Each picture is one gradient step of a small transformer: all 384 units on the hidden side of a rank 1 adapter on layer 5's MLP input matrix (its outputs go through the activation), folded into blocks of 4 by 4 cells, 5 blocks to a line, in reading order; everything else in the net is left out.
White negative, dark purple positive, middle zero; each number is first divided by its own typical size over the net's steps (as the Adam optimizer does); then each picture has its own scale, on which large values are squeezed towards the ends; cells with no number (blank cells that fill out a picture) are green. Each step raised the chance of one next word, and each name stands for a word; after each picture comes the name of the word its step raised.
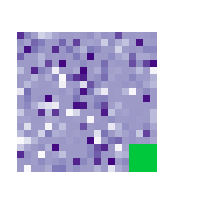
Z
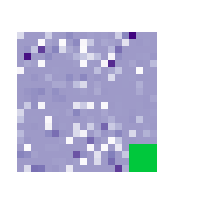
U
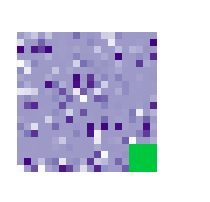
Z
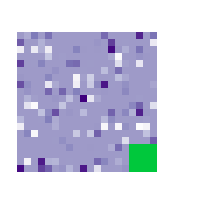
Z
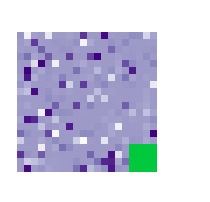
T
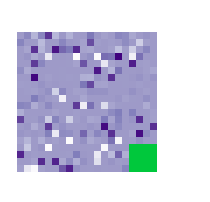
T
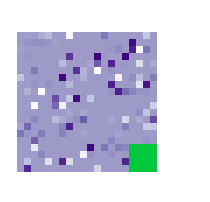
T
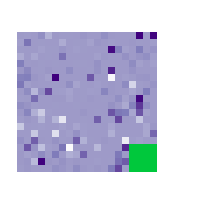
Z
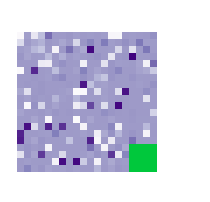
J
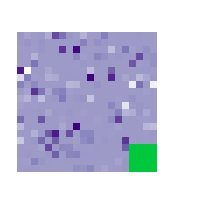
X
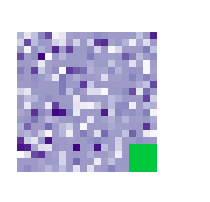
J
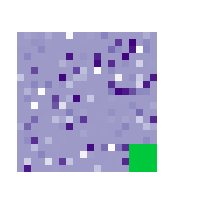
T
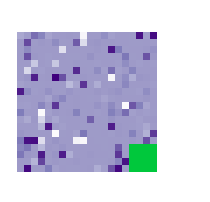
Z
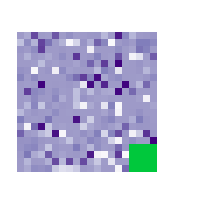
J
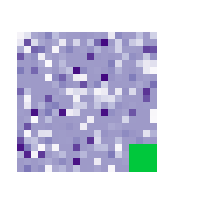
J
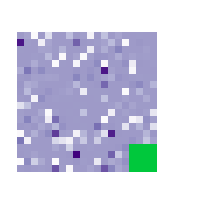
U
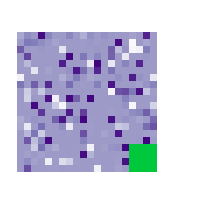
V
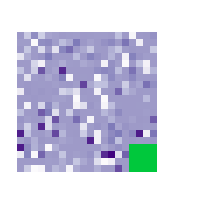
J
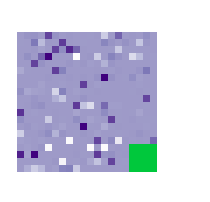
T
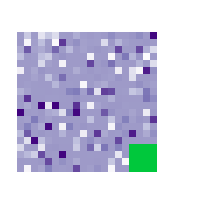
V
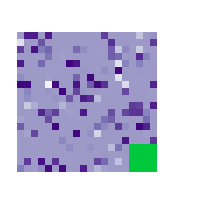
U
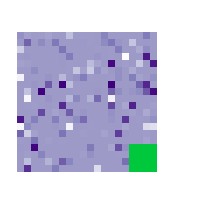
X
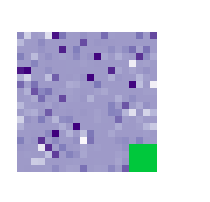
T
